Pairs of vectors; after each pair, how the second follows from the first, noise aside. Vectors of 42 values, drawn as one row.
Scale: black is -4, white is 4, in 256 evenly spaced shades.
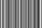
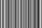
copied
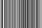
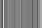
partly zeroed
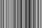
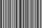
shuffled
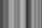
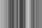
negated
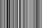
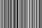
shuffled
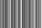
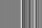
partly zeroed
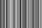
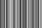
copied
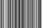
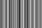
shuffled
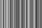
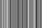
partly zeroed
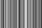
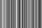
shuffled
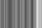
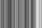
copied
